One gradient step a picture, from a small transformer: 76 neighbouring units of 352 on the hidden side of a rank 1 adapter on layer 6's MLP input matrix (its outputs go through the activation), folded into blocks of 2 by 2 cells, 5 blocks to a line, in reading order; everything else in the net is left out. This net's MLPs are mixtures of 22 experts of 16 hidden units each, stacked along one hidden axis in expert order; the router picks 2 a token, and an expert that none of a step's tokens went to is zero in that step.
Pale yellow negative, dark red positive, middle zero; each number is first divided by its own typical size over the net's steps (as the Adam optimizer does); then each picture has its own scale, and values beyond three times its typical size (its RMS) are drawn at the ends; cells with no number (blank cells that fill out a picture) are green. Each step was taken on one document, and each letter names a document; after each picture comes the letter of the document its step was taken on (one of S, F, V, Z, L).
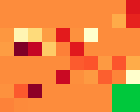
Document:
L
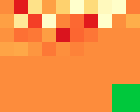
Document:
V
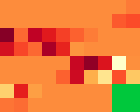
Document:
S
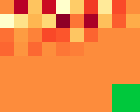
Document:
V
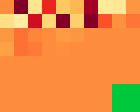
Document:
V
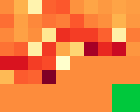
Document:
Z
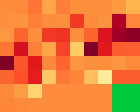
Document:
Z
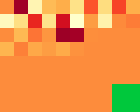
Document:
V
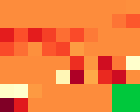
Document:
S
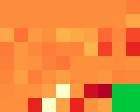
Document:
L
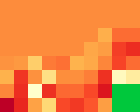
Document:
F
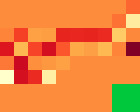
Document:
Z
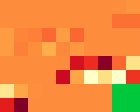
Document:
S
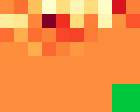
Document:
V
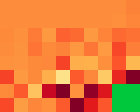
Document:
F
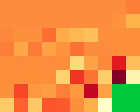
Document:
F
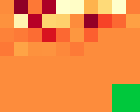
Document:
V
